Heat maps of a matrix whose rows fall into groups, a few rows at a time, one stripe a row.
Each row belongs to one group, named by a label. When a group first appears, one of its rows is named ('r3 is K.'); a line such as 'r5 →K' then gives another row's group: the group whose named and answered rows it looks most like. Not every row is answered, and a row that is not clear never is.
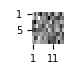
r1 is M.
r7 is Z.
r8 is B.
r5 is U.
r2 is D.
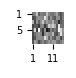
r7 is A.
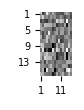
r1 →Z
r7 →Z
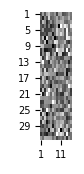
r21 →Z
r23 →A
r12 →Z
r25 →Z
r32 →B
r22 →B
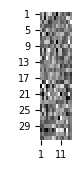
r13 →A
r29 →A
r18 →Z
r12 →Z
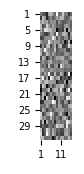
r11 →Z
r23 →A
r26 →D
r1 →U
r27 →M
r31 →Z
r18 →B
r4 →Z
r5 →B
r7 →A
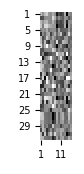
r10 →A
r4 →B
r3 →B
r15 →M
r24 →A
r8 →M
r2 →A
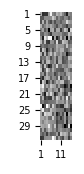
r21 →D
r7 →B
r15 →Z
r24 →Z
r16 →D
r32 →A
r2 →A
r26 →B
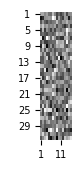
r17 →Z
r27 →B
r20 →B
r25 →B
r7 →Z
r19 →A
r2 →A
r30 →U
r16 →A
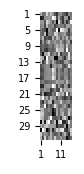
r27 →M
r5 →U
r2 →A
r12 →D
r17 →A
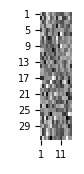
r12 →U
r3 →Z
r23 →B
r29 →M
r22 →M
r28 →B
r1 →Z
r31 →Z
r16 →B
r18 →M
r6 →U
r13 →D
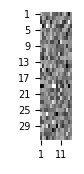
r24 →M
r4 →Z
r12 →U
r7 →D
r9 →B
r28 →A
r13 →B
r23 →A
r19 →A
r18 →B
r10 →Z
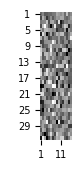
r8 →A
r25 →U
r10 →M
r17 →U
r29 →M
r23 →A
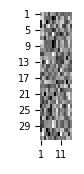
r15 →U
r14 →M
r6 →B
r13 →Z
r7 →D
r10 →U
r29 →A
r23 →U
